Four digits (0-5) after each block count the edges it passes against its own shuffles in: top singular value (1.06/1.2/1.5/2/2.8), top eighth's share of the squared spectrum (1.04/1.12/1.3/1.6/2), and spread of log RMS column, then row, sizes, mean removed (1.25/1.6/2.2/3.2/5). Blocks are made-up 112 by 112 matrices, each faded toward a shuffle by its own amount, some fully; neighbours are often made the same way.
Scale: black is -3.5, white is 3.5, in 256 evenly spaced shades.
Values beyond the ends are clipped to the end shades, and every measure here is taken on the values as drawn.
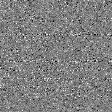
1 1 0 3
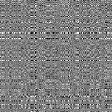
5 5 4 4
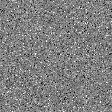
3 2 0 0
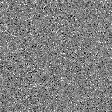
3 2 0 1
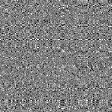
5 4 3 3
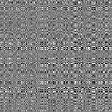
5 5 4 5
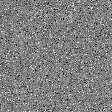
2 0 0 0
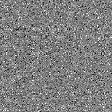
4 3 1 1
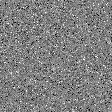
2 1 0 0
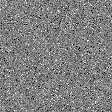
2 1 0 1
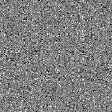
4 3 1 1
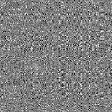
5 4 3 3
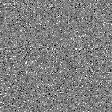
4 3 1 1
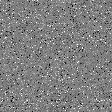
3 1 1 1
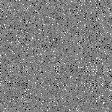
4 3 1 2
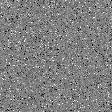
3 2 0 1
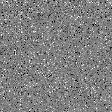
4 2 1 1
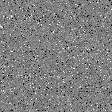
3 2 0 1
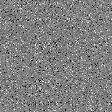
3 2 1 1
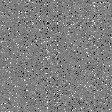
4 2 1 1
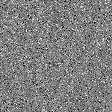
0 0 0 0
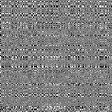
5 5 3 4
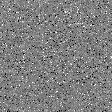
3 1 0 1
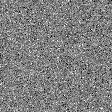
2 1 0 0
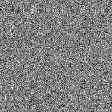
4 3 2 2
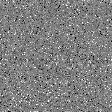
3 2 1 1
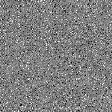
4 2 1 1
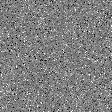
1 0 0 0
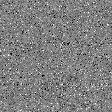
3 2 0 1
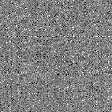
4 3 2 2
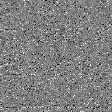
4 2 0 2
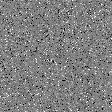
1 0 0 0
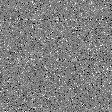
3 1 0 1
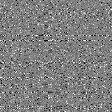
4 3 1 3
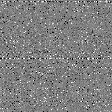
4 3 1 2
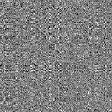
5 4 3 3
